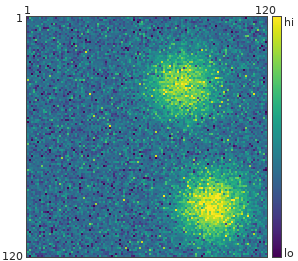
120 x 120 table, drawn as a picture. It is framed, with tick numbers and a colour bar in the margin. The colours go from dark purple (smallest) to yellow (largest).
Ninth with the highest average: bottom right. Average level on the scale: 40%. Bumps: two. Mirror symmetry: none.
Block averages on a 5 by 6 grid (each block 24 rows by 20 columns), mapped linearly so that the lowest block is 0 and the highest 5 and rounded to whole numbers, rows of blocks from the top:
000110
001541
000110
000152
000142
